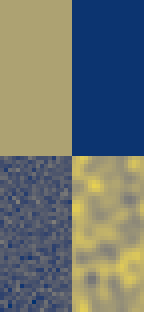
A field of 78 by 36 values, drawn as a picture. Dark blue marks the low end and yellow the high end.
The table splits into 2 rows of 2 panels. Panel 1,1: high, flat. Panel 1,2: very low, flat. Panel 2,1: low, fine-grained. Panel 2,2: high, blotchy.
